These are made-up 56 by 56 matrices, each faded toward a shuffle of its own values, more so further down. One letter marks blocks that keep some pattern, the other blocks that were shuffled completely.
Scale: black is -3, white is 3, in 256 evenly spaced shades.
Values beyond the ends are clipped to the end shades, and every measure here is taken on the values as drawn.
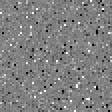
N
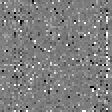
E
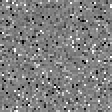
N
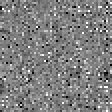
E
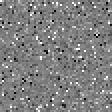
N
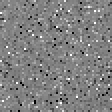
N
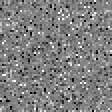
N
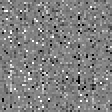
E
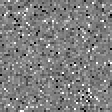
N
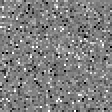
N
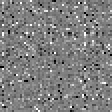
E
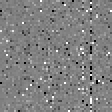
E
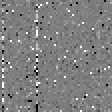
E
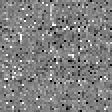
E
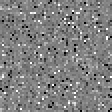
N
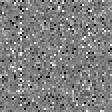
E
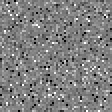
N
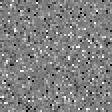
N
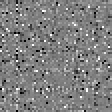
E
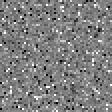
N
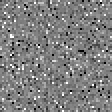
N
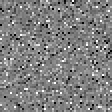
N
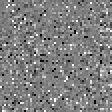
E
